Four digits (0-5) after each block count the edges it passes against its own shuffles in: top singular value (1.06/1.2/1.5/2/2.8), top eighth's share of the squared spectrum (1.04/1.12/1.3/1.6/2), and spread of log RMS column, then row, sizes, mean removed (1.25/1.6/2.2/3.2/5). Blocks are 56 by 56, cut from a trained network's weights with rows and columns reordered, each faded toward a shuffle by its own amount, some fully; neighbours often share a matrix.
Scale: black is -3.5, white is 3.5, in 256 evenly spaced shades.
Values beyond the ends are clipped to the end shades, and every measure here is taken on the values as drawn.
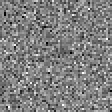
0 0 0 0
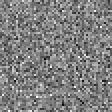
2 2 0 0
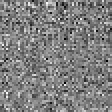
3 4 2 2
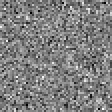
0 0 0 0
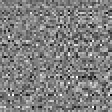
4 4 2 3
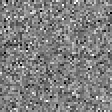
1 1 0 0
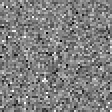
2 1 0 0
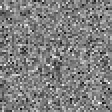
2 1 0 0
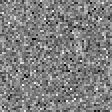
1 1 0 0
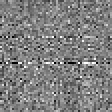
4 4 1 3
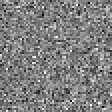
2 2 0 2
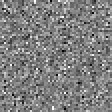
2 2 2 1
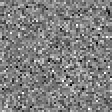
2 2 0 1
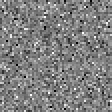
0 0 0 0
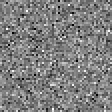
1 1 0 0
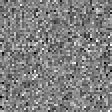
2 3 1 1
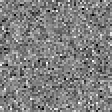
0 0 0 0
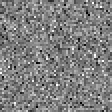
0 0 0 0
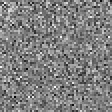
2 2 0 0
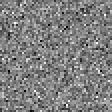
1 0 0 0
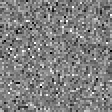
0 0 0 0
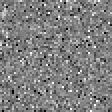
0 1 0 0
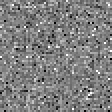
2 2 1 0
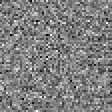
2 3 0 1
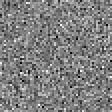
0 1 0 0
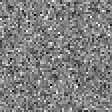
0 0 0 0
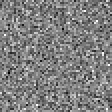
0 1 0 0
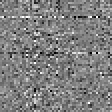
3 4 2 2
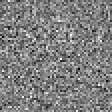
2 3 0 1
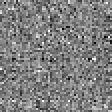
3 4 2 2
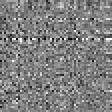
4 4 1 3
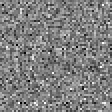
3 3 0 1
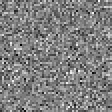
2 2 0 1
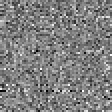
3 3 1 2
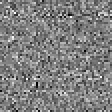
3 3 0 2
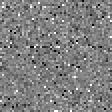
2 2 0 0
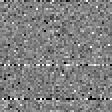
4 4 0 2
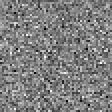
2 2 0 1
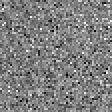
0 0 0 0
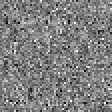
2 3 2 2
